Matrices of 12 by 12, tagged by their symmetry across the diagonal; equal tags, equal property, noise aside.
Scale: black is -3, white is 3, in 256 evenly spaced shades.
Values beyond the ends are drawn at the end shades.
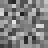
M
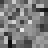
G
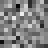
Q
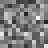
Q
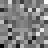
M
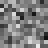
Q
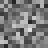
G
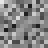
G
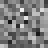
M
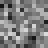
Q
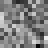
M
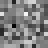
M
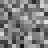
M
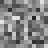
Q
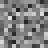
M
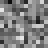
M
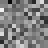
M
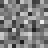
M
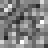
G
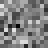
Q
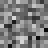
Q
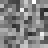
Q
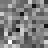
Q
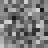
Q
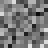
G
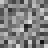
G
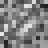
G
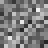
G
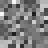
G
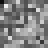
G
